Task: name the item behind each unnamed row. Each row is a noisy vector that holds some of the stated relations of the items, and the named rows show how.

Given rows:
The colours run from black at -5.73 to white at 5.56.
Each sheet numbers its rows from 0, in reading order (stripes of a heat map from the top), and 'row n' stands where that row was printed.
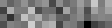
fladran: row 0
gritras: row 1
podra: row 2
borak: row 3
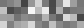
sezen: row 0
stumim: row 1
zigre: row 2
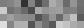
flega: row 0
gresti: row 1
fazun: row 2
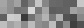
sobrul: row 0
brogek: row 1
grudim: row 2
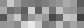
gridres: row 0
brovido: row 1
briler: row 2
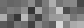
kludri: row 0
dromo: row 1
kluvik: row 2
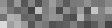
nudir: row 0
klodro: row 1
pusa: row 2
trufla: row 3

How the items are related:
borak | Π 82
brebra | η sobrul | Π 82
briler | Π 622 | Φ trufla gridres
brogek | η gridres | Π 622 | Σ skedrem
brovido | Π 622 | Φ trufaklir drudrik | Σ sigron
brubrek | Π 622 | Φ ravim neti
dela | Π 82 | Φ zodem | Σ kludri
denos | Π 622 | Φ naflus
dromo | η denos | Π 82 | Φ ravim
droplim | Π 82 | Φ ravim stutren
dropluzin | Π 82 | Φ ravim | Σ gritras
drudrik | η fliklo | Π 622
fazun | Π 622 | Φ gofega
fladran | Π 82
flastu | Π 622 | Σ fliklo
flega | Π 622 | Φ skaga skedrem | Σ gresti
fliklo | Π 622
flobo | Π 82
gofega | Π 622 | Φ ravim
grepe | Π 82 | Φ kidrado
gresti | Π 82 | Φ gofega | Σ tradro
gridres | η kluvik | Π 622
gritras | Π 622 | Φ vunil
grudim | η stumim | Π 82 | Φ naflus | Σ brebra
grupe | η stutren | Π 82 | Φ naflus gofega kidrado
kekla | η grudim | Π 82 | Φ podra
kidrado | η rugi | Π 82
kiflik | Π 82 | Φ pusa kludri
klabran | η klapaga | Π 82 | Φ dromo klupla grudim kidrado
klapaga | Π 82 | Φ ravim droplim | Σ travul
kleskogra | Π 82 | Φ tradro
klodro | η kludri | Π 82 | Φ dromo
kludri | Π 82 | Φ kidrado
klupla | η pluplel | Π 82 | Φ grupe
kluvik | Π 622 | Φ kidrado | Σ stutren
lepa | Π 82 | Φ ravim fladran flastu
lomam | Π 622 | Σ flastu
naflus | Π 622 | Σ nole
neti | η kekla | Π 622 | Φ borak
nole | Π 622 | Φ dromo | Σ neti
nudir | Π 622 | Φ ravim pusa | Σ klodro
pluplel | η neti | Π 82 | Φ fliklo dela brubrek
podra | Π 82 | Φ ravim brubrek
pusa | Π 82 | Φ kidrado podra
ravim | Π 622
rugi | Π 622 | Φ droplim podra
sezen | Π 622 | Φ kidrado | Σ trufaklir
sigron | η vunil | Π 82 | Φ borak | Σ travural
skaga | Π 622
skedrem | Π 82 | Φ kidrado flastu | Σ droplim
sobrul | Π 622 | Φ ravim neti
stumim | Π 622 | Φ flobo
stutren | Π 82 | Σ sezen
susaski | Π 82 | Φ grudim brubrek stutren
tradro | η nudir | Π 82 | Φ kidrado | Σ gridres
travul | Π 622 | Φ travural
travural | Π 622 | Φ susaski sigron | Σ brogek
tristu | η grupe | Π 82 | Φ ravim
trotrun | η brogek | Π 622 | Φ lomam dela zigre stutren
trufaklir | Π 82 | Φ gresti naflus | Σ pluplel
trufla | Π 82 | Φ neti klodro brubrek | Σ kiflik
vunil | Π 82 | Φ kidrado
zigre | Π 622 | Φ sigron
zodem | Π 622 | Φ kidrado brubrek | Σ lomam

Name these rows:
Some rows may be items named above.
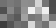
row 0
dela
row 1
stumim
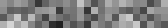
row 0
gofega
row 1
klabran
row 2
stutren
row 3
dromo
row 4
brubrek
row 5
gresti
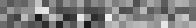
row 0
skedrem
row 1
flobo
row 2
kidrado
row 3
kidrado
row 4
zodem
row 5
skaga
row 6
brubrek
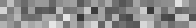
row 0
brogek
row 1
flastu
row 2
trotrun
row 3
drudrik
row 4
klupla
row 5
denos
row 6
neti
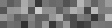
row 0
susaski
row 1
lepa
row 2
trufaklir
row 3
fladran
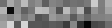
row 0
naflus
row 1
brebra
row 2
pluplel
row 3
borak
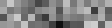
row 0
gridres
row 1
grupe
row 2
sigron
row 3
drudrik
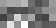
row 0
ravim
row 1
klupla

